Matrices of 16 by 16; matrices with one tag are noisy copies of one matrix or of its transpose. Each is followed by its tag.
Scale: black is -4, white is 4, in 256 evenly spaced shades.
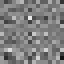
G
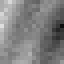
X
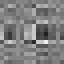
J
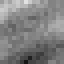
X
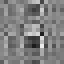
J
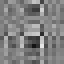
J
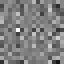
G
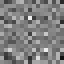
G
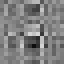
J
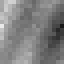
X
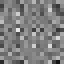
G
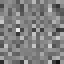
G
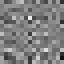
G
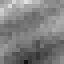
X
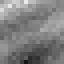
X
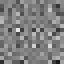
G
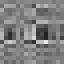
J
